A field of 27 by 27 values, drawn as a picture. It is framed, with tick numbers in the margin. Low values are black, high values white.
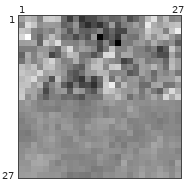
No regular stripes run through it. The ninth with the lowest average is the top middle. A few values lie far out on both sides of the bulk. There is no overall slope. A horizontal seam about 50% of the way down splits the table, and the bottom part is calmer. The halves do not mirror each other.
